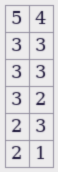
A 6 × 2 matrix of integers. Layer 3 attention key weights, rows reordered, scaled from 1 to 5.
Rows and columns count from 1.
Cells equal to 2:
3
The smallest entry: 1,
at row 6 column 2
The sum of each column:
18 16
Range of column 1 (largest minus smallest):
3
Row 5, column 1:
2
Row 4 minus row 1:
-2 -2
